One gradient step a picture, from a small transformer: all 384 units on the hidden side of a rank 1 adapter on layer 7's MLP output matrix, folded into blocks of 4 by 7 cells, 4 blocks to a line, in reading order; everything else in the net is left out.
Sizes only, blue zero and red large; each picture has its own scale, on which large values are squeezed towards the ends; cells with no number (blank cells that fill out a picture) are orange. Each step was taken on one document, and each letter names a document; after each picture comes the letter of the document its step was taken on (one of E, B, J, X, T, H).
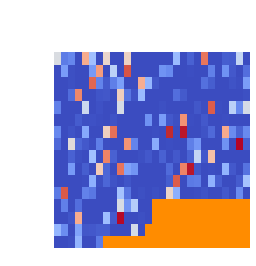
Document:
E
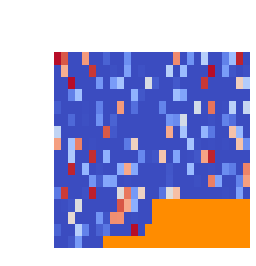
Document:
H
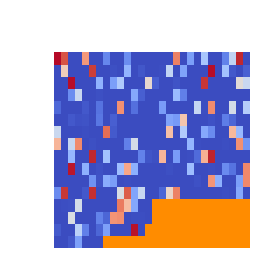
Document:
H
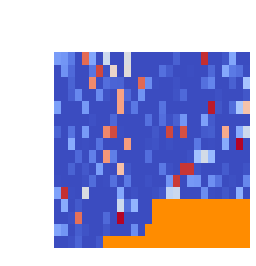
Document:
E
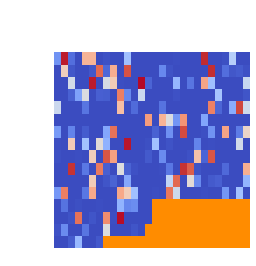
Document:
E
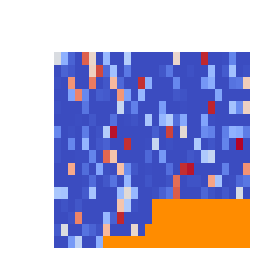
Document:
E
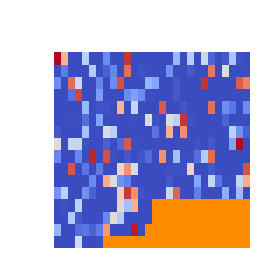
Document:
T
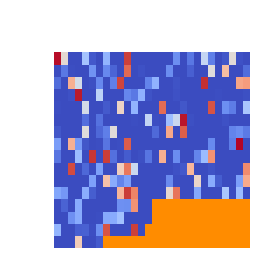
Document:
T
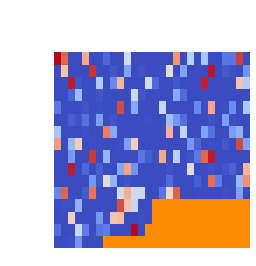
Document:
H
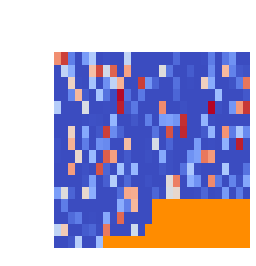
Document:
E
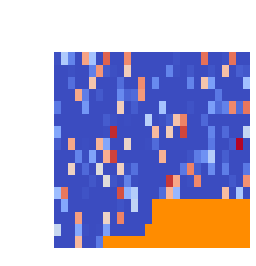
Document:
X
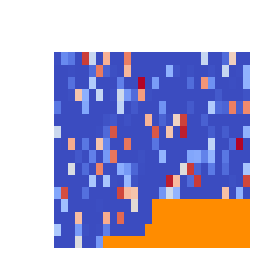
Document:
X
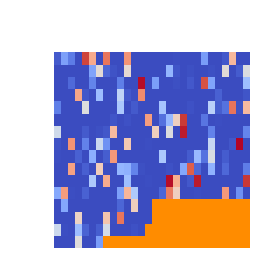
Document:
X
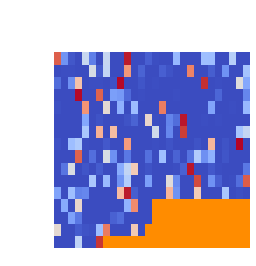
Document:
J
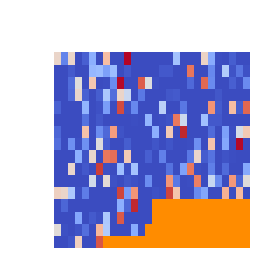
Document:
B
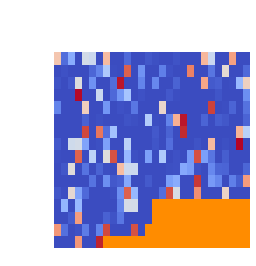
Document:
J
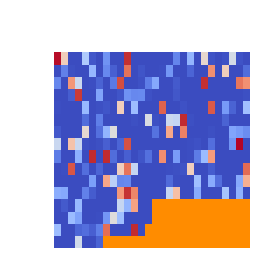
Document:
T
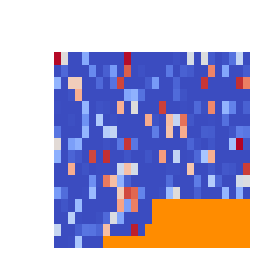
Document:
T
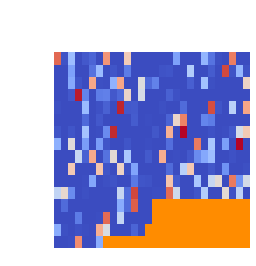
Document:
B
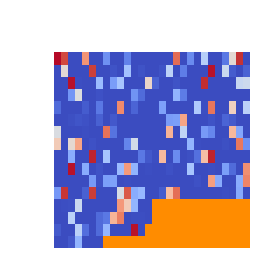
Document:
H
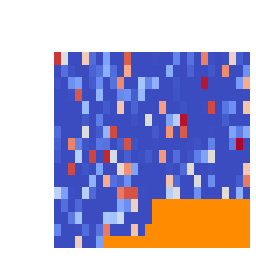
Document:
T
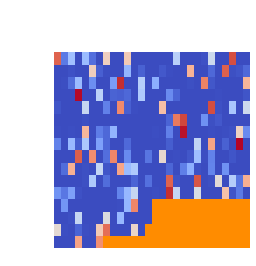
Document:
B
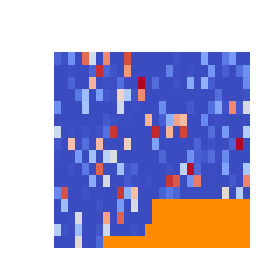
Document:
X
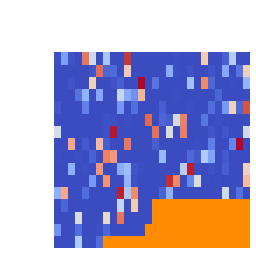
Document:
X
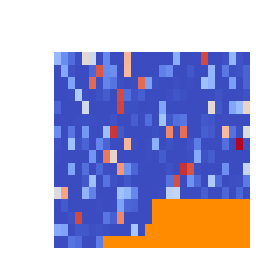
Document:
E
